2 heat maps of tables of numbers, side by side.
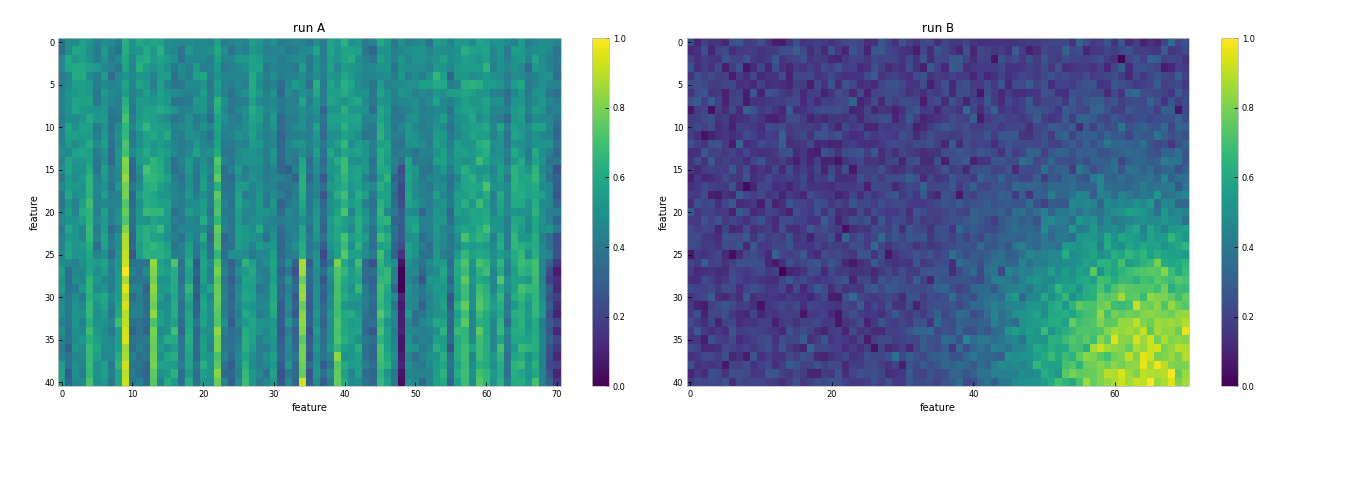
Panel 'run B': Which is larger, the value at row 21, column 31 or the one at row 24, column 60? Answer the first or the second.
the second
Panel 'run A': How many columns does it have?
71
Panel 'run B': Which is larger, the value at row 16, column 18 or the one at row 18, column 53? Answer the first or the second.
the second
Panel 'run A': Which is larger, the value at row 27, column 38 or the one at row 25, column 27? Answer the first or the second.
the first
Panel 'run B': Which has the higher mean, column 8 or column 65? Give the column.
65
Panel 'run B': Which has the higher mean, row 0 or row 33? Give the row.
33
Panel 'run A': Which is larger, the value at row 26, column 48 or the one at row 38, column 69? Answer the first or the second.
the second
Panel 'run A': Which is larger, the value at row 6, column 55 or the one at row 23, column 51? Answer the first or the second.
the first
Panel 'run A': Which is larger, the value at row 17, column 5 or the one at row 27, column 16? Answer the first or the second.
the second
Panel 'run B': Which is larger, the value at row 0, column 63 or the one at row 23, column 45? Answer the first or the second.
the second
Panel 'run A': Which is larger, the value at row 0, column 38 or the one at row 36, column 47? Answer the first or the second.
the first
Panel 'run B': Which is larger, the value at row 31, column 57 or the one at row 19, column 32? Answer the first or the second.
the first
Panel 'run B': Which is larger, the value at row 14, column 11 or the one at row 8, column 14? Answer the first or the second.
the second
